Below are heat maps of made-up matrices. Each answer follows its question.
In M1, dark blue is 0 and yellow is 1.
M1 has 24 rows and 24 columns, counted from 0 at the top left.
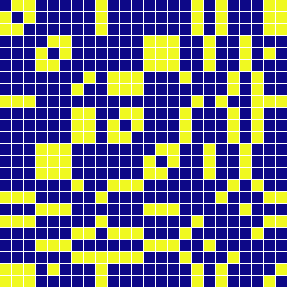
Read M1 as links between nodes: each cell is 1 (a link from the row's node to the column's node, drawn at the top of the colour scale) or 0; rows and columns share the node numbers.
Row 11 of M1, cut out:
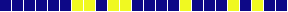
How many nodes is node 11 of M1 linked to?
7
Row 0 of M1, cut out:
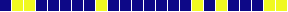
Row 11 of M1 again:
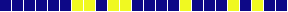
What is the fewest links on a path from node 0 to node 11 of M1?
3
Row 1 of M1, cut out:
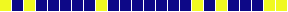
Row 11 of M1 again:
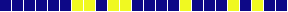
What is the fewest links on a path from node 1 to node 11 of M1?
3
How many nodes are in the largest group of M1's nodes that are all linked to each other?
8
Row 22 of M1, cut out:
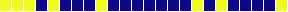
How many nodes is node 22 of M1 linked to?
8
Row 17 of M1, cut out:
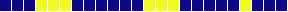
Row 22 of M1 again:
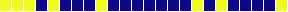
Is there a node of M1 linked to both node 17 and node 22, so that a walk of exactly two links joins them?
yes
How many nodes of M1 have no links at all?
0
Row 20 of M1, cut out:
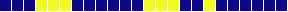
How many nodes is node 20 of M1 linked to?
7
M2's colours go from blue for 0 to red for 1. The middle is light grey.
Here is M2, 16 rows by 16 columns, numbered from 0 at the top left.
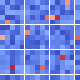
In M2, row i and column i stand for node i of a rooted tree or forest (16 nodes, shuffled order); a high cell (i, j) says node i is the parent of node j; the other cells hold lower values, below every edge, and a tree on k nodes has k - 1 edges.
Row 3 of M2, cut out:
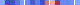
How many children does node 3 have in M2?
3
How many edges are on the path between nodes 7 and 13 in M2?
2
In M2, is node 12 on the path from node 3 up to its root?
no
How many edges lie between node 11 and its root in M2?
1
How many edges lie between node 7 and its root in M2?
0
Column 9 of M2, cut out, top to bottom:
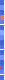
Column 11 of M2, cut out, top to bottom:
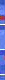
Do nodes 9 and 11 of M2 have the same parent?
yes
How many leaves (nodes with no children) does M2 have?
9
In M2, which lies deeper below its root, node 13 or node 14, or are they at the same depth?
node 13
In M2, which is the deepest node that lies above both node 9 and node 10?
3
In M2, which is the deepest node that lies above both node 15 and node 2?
7
